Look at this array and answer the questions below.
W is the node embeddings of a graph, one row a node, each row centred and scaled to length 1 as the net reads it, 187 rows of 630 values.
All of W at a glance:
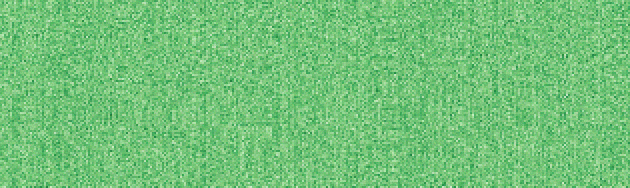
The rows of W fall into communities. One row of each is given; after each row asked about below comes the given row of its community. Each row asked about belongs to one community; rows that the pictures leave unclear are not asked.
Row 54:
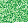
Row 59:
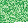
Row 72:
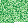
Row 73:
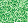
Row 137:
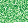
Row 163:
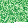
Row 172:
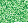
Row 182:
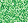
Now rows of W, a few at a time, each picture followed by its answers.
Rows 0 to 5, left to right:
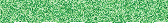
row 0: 137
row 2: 73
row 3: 73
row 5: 54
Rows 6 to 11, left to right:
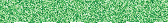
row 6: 163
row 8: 72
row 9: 54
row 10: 182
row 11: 54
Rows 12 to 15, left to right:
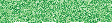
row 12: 137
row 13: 59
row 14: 182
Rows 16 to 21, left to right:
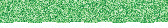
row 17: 72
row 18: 73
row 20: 137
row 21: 137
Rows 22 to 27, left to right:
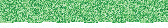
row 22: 172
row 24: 73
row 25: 59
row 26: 182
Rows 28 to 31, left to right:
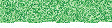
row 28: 72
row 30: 72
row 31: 72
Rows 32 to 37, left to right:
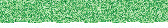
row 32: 73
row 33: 163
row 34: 59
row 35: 182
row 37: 59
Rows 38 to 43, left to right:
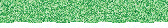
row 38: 182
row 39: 163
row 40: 73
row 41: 72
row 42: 182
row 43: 72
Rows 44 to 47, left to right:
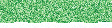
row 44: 163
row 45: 182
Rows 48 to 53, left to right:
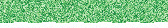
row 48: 182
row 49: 172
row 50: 172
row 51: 54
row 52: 182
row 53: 59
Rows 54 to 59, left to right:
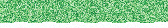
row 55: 54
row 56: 72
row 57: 72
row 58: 72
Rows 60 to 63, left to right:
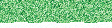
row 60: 163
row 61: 137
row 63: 59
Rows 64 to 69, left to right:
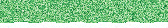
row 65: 137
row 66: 172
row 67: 73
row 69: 172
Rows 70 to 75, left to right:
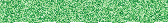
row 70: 54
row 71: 163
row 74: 72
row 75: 54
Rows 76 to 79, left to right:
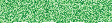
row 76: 172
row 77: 54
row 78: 182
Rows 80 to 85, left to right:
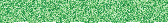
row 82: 137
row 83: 137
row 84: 54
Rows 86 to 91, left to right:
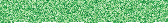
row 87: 163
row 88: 54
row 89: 73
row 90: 73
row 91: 137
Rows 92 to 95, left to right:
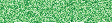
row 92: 137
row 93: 73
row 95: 137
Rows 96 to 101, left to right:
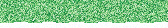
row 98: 182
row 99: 59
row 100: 182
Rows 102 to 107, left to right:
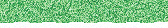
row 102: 59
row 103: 73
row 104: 182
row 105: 172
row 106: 73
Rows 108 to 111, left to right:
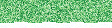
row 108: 72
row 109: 163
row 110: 163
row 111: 172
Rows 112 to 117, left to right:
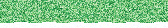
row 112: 73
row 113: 59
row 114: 163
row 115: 182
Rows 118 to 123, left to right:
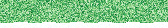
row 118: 59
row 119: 163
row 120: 172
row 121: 54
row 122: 163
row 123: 59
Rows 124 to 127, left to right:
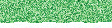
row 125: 73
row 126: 172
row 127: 182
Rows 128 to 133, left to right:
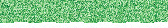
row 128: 182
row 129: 182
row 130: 59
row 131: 54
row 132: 182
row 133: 59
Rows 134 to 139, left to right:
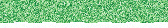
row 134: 59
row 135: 72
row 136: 182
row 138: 59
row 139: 73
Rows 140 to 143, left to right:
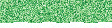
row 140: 182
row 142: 137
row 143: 59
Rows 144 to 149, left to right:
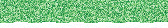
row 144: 72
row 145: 73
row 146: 137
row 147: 73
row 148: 73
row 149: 172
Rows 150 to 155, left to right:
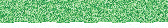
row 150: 73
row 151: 59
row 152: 73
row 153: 137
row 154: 172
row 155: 172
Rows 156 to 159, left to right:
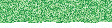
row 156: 73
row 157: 59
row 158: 137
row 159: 72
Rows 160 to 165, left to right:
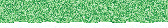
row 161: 59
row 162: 137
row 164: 137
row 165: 172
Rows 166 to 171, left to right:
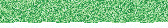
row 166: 73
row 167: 182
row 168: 137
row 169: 59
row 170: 54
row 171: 59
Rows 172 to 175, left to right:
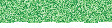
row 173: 182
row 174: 54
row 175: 72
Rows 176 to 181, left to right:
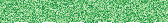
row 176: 172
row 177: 137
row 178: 172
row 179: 182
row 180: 172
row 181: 59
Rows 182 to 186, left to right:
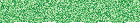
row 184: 182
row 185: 172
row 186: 54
